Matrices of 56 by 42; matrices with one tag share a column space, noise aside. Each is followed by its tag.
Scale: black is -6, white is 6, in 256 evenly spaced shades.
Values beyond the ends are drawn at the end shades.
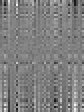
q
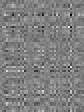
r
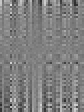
q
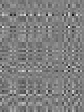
r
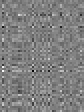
r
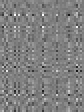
r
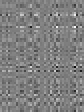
r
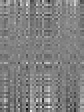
q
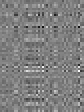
r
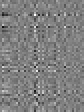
r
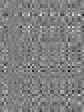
r
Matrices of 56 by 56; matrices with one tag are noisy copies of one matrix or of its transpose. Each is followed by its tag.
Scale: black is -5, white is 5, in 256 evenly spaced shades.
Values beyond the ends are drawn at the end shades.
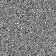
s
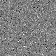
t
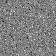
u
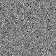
s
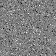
u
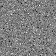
u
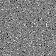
t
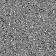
u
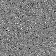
s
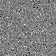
t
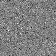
s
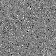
s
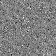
s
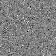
s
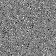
s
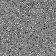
s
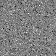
u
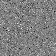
s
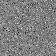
s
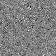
s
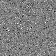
s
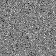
u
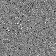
s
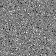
u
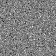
u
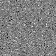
t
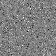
s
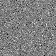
t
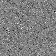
s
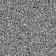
t
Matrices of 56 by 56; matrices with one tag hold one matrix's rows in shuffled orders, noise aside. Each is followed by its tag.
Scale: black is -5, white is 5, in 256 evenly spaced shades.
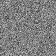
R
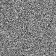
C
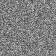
C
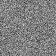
R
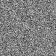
C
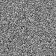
C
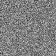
R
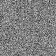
R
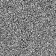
C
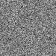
C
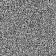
R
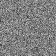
R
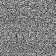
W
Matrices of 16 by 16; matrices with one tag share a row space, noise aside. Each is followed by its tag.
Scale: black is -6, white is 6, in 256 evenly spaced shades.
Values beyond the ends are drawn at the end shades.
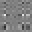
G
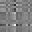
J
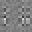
G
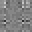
G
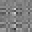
J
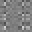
G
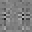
G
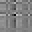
J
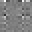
G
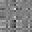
J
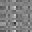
J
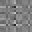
J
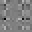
G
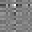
J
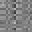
J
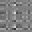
J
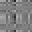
J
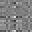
J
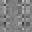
G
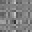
J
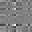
J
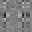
G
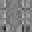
G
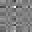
J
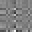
J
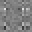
G
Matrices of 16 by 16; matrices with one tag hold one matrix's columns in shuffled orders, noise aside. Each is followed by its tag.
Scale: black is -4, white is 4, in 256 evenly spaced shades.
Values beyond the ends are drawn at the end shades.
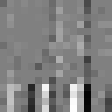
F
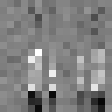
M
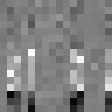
M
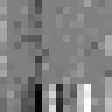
F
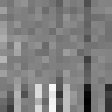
F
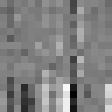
F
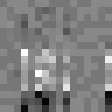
M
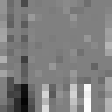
F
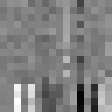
F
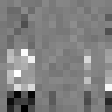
M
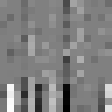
F
